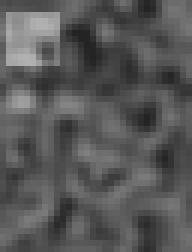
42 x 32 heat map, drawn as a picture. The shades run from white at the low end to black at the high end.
The ninth with the lowest average is the top left. The field is mottled with small blotches. The halves do not mirror each other. In the top left lies a patch that is lower than the rest.
